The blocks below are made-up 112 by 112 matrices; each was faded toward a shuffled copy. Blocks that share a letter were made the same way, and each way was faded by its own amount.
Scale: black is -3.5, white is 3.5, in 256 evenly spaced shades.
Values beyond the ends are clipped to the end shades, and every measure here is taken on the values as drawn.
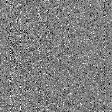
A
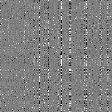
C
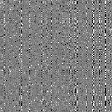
C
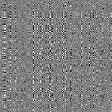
C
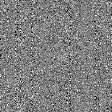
A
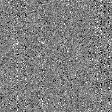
A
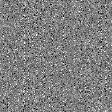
A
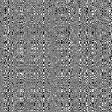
C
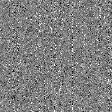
A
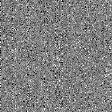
A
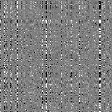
C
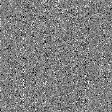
A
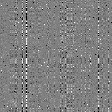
C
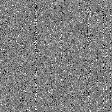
A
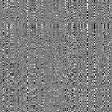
C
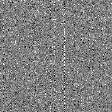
A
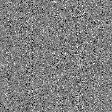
A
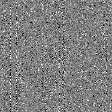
A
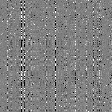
C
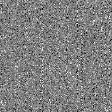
A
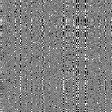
C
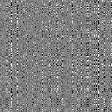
C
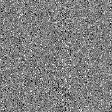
A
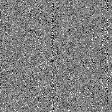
A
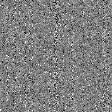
A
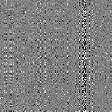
C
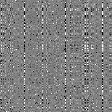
C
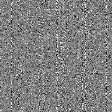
A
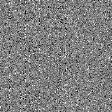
A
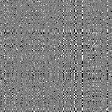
C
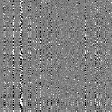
C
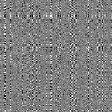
C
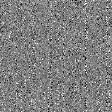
A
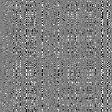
C
